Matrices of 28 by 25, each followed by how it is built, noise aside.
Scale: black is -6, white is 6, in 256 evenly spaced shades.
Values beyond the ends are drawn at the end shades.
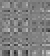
low rank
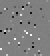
sparse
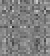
low rank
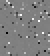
sparse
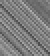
Toeplitz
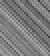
Toeplitz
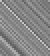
Toeplitz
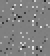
sparse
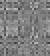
low rank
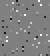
sparse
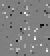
sparse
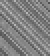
Toeplitz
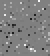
sparse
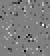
sparse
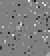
sparse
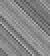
Toeplitz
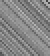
Toeplitz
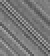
Toeplitz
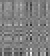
low rank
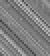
Toeplitz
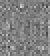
low rank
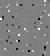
sparse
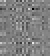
low rank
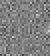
low rank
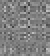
low rank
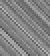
Toeplitz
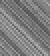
Toeplitz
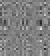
low rank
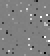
sparse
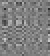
low rank
